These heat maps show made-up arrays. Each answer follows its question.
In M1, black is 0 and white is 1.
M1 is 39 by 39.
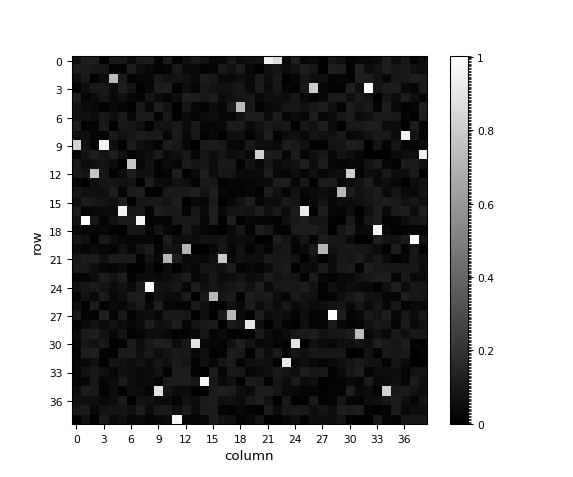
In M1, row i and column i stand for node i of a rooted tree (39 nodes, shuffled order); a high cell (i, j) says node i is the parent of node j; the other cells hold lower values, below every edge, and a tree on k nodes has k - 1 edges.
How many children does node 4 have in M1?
0
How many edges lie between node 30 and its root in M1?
7
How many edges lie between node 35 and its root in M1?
0
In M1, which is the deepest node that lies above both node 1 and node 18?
21
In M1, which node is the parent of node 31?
29
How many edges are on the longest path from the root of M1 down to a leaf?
10
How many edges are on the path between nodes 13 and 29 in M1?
11
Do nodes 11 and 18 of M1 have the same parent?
no
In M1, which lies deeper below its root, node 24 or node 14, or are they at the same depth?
node 24
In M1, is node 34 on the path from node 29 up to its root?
yes
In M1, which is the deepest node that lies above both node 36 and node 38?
10
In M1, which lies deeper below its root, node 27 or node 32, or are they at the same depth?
node 27
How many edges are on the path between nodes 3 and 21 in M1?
3
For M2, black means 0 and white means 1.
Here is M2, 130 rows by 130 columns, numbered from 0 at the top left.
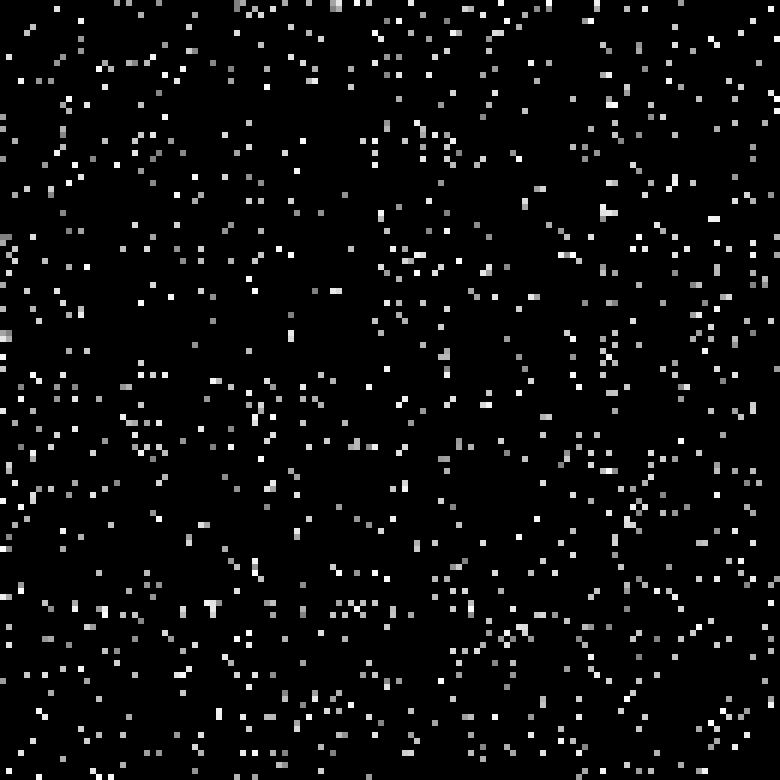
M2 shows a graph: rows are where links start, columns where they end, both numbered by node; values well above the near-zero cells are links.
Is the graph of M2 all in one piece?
yes
